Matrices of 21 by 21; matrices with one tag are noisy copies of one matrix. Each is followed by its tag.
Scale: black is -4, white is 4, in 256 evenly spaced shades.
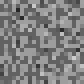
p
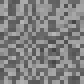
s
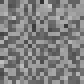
s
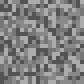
p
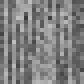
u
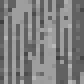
u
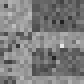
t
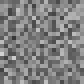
s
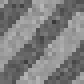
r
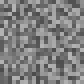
p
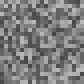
p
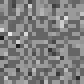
s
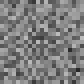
s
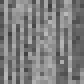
u
